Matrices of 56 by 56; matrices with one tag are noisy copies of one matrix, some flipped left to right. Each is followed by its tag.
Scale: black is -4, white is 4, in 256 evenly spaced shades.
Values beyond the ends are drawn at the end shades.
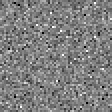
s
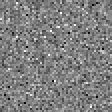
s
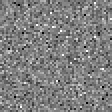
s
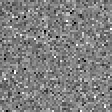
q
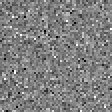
q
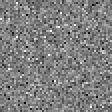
s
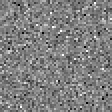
s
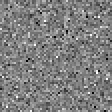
q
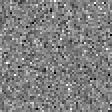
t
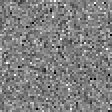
t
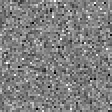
t
